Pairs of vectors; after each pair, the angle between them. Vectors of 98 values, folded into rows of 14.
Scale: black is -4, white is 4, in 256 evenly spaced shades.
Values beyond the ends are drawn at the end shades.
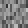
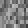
partly aligned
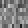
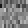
partly aligned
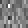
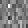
nearly parallel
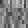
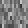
orthogonal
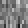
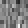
nearly opposite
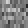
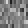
partly aligned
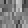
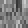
nearly opposite
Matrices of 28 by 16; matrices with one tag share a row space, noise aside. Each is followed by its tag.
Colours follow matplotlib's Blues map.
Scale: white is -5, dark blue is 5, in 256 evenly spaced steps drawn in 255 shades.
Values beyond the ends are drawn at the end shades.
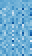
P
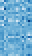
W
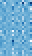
P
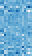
W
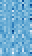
P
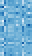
W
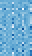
P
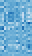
W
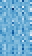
P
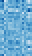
W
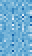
P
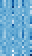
P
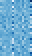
P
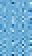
P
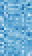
W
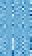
P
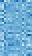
W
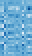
W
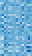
W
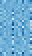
P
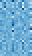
P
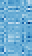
W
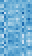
W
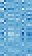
W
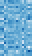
W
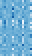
P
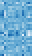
W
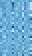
P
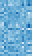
W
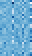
P
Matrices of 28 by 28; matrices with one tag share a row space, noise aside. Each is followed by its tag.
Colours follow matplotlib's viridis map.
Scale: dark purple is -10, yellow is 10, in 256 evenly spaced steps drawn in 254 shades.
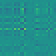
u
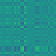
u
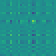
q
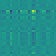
q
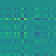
u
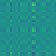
q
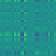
u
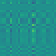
q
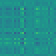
u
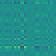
u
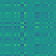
u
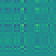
u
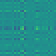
u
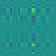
q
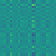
q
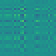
u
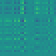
u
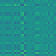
u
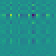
q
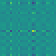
q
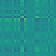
u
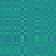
u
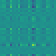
q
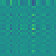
q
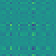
q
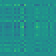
u
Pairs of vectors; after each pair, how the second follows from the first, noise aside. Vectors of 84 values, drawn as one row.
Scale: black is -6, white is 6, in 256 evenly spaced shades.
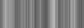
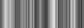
scaled up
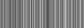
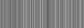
shrunk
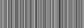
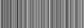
shuffled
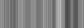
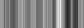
scaled up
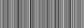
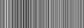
shuffled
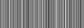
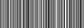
scaled up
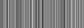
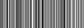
scaled up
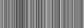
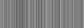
shrunk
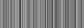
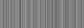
shrunk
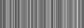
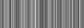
wrapped around
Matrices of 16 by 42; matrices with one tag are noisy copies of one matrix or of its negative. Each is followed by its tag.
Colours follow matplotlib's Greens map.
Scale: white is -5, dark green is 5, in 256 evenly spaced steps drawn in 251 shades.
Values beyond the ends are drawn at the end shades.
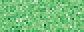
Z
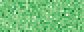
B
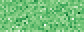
Z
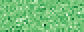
Z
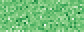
Z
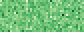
B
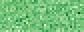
Z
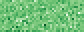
Z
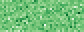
Z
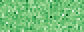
B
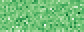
Z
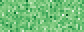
B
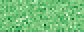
Z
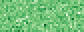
Z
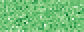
Z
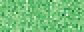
B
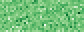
Z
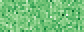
B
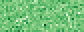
Z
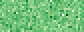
B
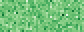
B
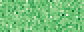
B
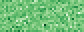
Z
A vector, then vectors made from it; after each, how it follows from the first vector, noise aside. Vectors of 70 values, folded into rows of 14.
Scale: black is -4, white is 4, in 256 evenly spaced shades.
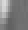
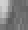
copied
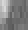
copied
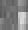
wrapped around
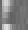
wrapped around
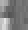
wrapped around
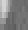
copied
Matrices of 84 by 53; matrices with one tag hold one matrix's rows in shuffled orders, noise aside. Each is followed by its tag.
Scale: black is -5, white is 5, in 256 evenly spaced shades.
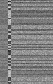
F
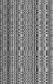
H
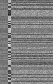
F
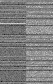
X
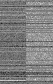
X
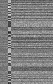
F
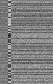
F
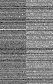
X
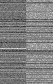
X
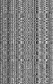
H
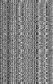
H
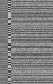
F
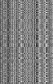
H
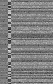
F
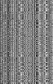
H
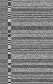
F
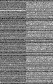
X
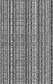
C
